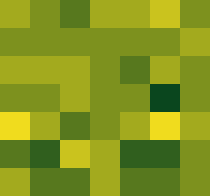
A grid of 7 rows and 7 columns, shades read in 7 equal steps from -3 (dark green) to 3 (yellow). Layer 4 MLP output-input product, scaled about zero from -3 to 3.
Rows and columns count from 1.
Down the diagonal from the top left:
1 0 1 0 1 -2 0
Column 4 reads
1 0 0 0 0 1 1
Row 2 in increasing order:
0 0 0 0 0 0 1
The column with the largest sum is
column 1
